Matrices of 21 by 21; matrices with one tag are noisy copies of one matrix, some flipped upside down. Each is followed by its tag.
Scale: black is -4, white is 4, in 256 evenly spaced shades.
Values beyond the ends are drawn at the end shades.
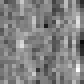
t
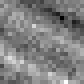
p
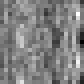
t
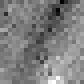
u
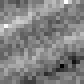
p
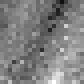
u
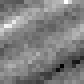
p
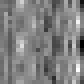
t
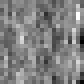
t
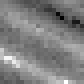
p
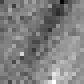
u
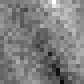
u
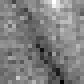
u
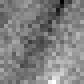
u
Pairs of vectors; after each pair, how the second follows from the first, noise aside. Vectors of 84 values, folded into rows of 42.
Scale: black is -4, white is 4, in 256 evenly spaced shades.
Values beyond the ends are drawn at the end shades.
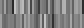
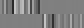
partly zeroed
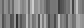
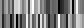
scaled up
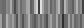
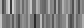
wrapped around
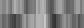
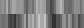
copied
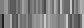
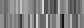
wrapped around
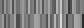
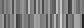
copied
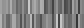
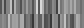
wrapped around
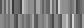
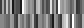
scaled up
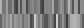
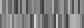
copied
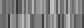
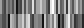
scaled up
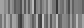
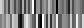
scaled up
